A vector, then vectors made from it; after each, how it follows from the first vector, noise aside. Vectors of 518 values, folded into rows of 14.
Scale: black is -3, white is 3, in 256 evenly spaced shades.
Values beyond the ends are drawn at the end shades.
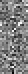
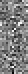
copied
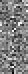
copied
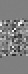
partly zeroed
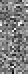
copied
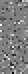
partly zeroed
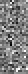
wrapped around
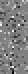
partly zeroed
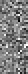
wrapped around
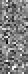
wrapped around
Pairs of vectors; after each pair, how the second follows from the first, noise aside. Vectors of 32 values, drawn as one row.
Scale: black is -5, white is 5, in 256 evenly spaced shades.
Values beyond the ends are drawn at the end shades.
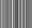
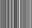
reversed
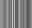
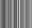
reversed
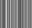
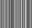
reversed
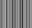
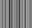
reversed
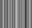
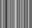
reversed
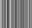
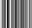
scaled up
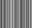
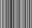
negated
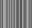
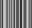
scaled up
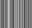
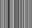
negated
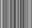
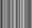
negated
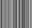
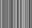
negated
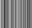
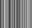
negated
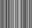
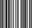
scaled up
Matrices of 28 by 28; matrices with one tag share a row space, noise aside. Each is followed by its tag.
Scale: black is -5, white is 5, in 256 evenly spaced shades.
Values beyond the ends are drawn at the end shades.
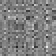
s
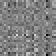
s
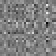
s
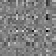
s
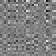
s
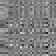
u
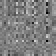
s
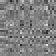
u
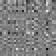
s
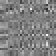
u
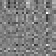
s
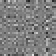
s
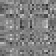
u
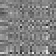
u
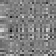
u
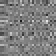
u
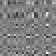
s
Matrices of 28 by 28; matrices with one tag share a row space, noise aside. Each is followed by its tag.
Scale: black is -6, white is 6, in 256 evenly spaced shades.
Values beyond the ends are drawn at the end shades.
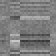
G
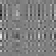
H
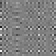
H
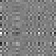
H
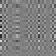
H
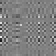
H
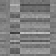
G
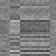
G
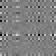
H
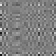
H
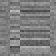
G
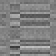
G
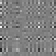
H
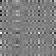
H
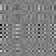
H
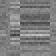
G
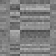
G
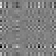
H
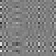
H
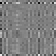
H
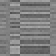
G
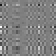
H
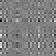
H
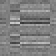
G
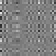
H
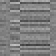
G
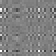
H
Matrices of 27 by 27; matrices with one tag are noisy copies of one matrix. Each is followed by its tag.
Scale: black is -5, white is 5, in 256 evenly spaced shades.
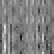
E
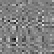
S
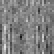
E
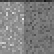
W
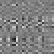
S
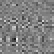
S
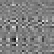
S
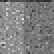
W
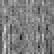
E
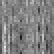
E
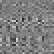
S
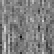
E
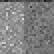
W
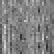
E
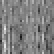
E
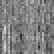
E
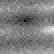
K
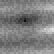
K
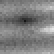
K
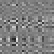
S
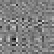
S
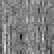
E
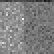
W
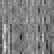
E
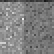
W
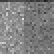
W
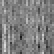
E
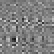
S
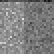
W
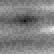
K
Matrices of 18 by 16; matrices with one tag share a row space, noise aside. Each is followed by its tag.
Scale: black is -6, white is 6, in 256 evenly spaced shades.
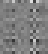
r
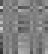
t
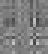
r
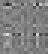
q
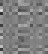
t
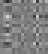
q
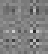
r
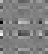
t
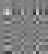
q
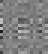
t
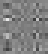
q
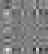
q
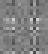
r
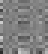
t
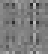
r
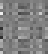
t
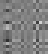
q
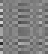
t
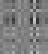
r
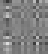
q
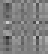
q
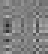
q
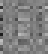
t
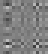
q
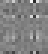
r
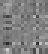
q
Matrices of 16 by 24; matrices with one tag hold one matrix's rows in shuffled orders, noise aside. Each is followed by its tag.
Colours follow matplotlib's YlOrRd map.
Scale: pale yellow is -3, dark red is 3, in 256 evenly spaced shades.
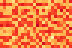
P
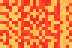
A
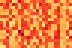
A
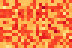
P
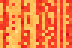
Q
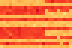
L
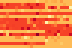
L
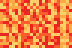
A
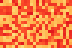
P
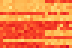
L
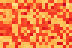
P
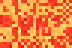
P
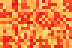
P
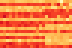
L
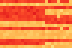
L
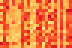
Q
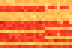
L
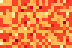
P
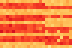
L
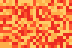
P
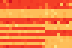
L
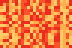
A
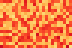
P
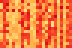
Q
